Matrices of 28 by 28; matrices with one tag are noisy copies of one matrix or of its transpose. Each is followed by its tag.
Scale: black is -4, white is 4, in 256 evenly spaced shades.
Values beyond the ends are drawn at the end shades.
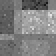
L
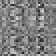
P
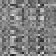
P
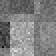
L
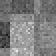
L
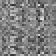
P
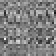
P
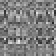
P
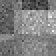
L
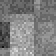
L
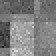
L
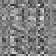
P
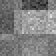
L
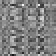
P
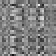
P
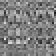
P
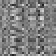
P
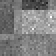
L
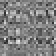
P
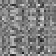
P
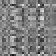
P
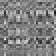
P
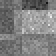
L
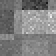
L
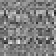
P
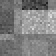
L
